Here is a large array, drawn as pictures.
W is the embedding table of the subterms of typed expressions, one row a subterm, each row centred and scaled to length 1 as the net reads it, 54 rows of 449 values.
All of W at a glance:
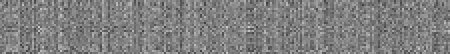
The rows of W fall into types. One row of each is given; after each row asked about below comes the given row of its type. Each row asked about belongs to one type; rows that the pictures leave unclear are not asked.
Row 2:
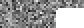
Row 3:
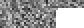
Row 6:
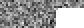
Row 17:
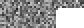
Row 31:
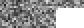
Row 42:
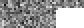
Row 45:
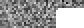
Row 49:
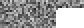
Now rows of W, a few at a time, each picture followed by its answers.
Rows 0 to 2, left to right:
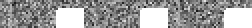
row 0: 2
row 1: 6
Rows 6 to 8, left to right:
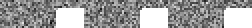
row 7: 17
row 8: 3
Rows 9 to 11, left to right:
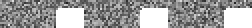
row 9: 3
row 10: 2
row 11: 42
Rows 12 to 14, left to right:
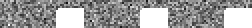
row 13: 45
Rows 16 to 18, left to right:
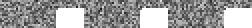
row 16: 6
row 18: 2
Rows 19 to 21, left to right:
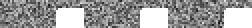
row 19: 49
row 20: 6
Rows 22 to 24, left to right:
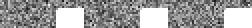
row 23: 31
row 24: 45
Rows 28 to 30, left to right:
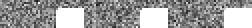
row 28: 3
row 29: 2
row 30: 31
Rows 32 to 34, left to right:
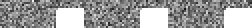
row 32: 3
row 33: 45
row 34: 17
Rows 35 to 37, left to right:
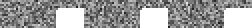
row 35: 6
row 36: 17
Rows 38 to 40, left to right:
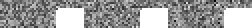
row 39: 3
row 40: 2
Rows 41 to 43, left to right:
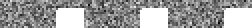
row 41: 49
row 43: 6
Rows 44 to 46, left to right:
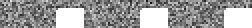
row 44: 49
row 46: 6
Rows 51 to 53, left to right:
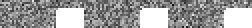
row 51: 3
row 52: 2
